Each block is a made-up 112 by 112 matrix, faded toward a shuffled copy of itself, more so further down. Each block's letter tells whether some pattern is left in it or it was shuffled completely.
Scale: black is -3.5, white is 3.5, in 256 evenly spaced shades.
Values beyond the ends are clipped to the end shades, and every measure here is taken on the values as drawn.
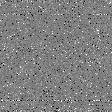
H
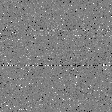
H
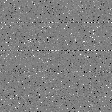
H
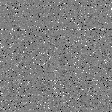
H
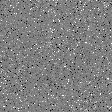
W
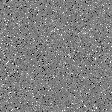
W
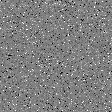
W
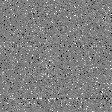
H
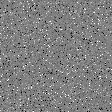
W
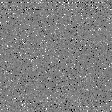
H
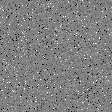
W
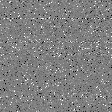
H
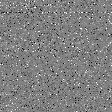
H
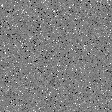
W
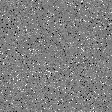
W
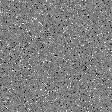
W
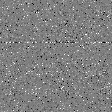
H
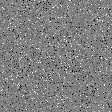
W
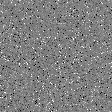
W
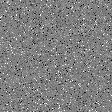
W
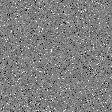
W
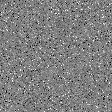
W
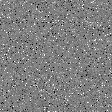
H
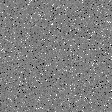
W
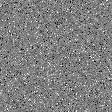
W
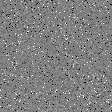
W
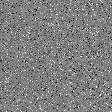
H
